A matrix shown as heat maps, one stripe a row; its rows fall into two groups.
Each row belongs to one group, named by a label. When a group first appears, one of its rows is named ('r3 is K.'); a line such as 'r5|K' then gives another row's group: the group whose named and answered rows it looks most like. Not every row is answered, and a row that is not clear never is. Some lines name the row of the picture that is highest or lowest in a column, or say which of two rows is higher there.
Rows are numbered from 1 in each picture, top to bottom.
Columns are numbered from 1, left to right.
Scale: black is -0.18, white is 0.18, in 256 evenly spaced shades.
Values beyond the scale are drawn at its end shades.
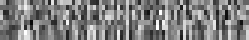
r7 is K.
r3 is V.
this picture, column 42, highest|4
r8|K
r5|K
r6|K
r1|V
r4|V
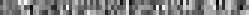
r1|K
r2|K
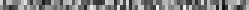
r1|V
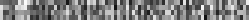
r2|V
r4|V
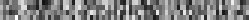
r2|V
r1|V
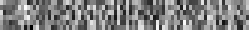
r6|K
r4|V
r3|V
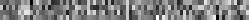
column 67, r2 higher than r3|Yes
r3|K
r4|K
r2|V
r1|K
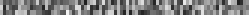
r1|K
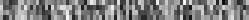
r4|V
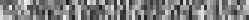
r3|V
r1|K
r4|V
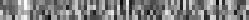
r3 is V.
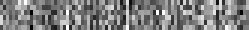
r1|K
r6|K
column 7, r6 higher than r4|No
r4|V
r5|V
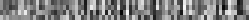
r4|V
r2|K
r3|K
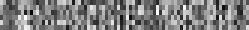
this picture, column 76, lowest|2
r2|K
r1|V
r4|K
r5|V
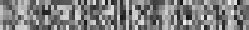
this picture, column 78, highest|3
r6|V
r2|V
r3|V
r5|K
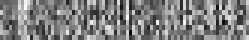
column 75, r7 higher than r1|Yes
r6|V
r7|V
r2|K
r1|K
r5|K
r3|V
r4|K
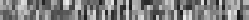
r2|V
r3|K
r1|V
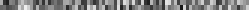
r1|V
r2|K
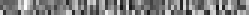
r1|K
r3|V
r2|K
